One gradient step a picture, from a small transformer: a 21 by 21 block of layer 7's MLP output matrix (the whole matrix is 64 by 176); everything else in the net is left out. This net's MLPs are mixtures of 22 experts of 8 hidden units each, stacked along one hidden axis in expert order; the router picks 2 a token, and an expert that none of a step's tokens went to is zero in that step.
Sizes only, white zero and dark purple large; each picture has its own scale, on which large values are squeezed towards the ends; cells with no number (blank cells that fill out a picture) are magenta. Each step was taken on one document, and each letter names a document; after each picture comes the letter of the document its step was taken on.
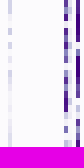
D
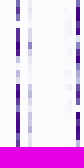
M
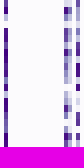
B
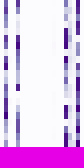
B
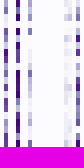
M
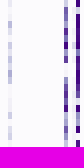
D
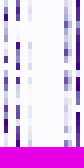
B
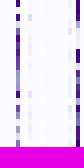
M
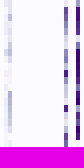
D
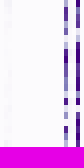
D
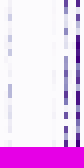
D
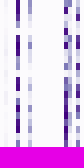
B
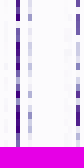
M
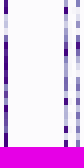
B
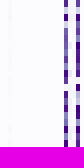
D
